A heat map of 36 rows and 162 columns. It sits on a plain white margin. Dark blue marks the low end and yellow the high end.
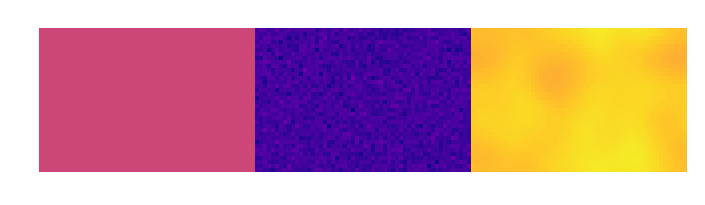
It is made of 1 by 3 panels. Panel 1,1: middling, flat. Panel 1,2: very low, fine-grained, faint in contrast. Panel 1,3: very high, smooth, faint in contrast.
